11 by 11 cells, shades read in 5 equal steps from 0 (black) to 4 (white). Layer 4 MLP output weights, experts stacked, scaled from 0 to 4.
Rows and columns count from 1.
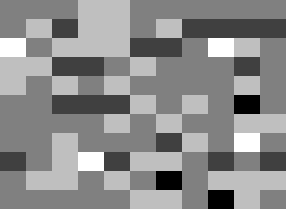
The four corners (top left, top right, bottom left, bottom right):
2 2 2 2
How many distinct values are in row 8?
4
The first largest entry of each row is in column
4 2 1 1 1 6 5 10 4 2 6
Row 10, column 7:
0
